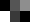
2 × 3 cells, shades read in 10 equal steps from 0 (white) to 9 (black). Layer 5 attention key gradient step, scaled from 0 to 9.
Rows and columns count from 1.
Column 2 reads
6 7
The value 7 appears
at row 2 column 2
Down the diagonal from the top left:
9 7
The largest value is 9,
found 2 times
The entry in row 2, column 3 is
9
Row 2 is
0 7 9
